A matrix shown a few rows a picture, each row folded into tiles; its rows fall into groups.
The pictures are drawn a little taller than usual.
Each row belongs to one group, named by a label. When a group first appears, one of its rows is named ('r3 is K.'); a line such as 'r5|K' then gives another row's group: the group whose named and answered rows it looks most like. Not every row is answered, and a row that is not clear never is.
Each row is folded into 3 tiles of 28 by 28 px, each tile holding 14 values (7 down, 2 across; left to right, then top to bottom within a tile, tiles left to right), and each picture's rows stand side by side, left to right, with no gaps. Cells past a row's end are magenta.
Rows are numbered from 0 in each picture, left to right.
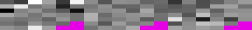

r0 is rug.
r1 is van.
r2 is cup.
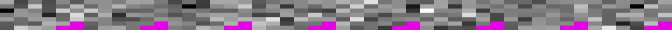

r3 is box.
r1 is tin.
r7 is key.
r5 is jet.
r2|box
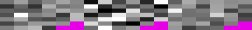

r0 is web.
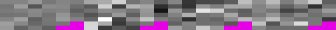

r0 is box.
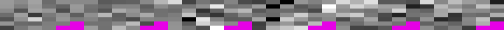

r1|rug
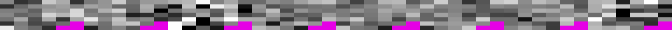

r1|van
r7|tin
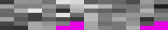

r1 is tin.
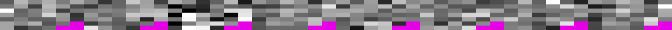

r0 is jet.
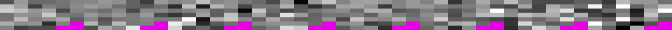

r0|jet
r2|box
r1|van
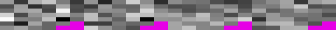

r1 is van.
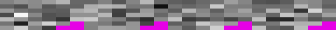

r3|cup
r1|tin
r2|cup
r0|web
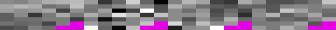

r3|rug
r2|van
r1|cup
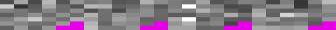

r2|box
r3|key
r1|tin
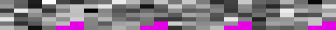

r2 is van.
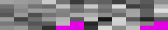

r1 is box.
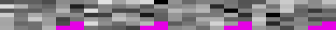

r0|tin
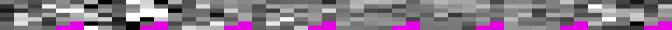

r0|web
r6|tin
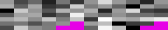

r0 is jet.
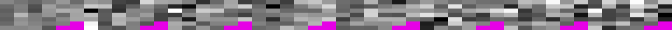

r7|jet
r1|tin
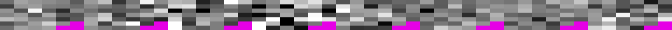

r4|jet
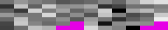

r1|web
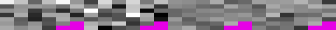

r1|jet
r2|key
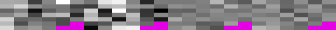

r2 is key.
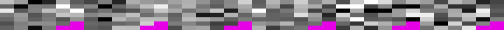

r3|jet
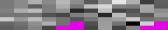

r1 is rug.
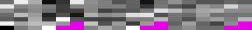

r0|van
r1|van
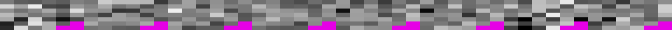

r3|jet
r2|jet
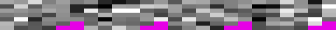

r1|rug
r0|box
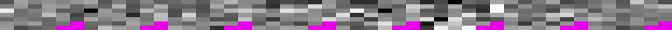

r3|rug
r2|web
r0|jet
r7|key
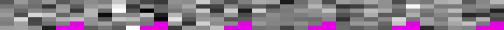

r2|van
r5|van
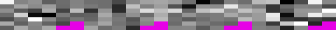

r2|rug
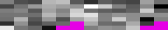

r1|tin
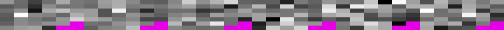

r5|jet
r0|web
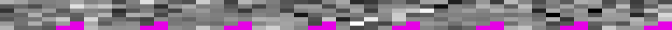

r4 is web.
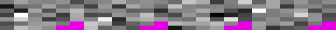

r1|box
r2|van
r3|jet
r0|web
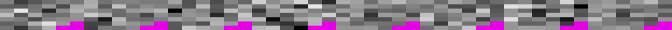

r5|van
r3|key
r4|tin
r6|tin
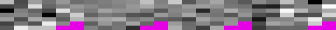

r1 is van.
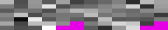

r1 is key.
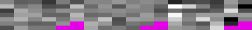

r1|box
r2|tin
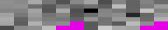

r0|van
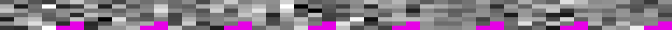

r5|tin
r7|van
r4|box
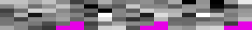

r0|key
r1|web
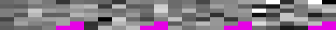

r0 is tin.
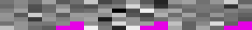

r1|cup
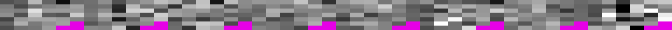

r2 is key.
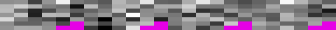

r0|tin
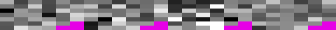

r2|cup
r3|van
